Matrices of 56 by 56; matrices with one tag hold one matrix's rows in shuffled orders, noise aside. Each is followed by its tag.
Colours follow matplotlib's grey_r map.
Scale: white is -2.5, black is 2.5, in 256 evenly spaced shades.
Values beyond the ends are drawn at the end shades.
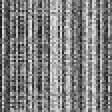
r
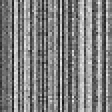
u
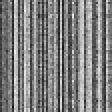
u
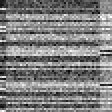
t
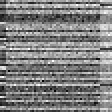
t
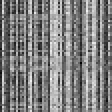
r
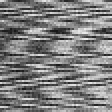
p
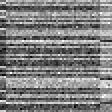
t
